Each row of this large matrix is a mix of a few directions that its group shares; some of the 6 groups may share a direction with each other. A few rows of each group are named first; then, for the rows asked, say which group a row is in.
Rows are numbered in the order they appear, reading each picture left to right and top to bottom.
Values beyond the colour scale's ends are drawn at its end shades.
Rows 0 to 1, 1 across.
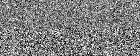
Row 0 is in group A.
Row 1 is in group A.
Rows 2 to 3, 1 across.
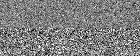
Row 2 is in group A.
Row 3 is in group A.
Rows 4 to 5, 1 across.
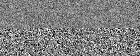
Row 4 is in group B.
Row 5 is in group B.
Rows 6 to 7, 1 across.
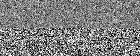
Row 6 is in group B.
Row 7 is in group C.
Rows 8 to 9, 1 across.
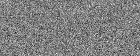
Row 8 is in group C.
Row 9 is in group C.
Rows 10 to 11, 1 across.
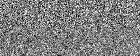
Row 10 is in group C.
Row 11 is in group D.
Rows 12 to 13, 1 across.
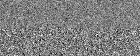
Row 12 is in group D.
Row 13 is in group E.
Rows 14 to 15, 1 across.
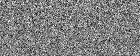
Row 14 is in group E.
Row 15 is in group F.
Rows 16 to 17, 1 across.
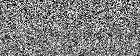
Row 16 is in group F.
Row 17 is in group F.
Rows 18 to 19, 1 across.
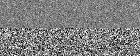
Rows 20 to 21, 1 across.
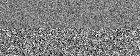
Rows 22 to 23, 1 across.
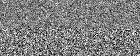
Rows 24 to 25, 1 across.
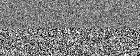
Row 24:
C
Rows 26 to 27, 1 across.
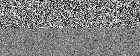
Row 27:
C
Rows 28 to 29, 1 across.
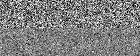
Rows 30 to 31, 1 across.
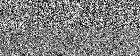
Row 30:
B
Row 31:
D
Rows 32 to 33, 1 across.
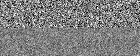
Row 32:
E
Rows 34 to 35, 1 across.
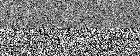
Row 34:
D
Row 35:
C
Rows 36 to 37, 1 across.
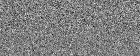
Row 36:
A
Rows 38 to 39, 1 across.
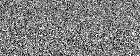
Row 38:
D
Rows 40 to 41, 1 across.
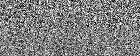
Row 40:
B
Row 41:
A
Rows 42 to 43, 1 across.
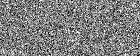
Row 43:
B
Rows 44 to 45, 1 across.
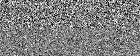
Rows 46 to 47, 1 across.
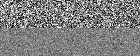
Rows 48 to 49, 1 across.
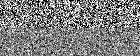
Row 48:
B
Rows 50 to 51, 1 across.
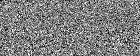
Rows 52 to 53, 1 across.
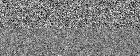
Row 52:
A
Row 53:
D
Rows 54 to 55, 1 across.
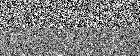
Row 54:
E
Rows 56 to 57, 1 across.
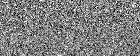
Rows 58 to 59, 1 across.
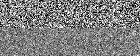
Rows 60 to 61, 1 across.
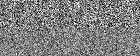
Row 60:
C
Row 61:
B
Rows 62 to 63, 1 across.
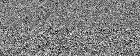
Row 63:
A
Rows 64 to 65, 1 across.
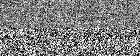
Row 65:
F
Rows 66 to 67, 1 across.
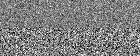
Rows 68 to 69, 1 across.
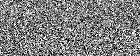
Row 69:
A
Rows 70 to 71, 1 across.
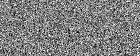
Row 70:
A
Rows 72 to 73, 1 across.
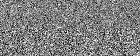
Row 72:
D
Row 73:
C
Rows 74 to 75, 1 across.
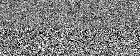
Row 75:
A
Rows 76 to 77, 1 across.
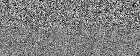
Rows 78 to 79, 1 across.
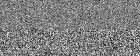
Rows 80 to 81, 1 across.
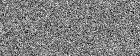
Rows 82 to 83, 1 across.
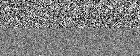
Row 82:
F
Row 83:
D
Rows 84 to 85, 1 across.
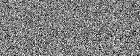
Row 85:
F
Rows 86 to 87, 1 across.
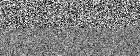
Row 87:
D
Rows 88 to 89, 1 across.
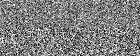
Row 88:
F
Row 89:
B
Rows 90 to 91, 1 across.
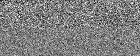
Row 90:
A
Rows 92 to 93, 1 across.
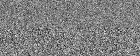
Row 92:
D
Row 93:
B
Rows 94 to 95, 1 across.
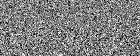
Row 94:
B
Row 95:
D
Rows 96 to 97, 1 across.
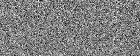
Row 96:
B
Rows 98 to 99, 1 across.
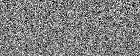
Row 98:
F
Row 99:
A
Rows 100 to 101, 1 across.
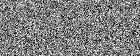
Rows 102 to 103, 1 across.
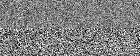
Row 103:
A
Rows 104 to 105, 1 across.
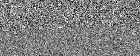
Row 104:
D
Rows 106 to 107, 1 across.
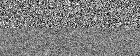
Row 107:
A
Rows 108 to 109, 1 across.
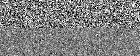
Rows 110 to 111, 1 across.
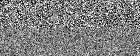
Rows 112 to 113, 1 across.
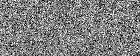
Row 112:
C
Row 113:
C
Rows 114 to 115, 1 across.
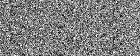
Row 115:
D
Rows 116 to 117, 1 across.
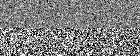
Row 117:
D
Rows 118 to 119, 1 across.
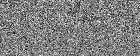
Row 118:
C
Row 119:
F
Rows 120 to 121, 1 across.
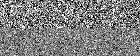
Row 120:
D
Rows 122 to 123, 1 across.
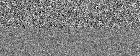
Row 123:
B
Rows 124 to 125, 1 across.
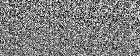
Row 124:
F
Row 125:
F
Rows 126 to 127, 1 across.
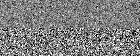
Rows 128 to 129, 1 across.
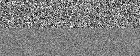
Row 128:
E
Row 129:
F
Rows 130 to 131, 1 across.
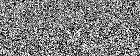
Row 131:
C
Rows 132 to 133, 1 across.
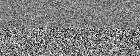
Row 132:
A
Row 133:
B
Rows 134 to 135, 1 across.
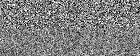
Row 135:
B
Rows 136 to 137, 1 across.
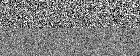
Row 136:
E
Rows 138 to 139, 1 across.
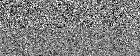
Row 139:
F
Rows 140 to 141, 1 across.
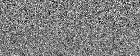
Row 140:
F
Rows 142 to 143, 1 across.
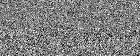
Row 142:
C
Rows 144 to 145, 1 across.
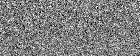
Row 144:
E
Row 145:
A
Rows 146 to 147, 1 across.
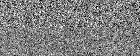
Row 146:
E
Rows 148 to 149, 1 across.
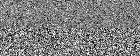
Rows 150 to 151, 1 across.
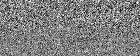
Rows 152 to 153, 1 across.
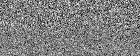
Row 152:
C
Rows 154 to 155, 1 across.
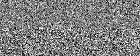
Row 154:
E
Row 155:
F
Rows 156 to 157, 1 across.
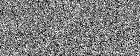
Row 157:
A
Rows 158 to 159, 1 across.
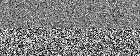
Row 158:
E
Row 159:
D
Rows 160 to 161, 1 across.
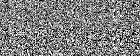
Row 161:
E
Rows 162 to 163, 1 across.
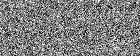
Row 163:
A
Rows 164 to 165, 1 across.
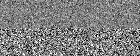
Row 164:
E
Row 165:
E
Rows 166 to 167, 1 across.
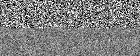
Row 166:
F
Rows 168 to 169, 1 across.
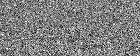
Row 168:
C
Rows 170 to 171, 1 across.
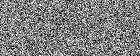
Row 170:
A
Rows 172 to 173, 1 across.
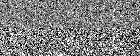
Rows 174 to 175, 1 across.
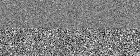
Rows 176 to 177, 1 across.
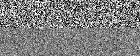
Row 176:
B
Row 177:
B
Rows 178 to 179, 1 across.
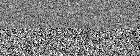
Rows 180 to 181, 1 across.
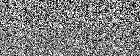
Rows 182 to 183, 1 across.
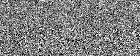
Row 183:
A
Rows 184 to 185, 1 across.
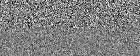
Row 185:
E
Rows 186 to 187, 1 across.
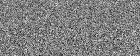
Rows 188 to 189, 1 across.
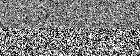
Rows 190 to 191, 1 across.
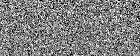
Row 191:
E
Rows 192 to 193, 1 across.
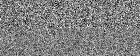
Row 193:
B
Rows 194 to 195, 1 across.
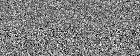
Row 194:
A
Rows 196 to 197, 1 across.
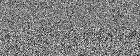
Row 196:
E
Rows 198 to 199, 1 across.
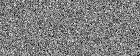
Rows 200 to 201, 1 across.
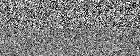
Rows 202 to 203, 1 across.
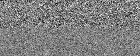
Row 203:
A
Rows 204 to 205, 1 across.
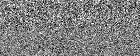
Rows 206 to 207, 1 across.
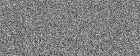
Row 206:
F
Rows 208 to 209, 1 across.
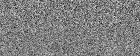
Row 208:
B
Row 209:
A
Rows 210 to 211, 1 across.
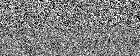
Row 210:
B
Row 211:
F
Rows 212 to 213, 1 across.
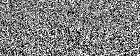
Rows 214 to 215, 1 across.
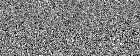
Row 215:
E
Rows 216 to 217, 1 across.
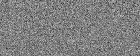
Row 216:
E
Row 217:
C
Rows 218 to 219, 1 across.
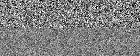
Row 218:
E
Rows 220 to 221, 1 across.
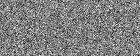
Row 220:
F
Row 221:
D
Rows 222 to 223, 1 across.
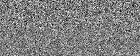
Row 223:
F
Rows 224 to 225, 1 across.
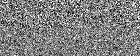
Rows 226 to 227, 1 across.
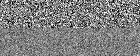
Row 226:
E
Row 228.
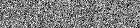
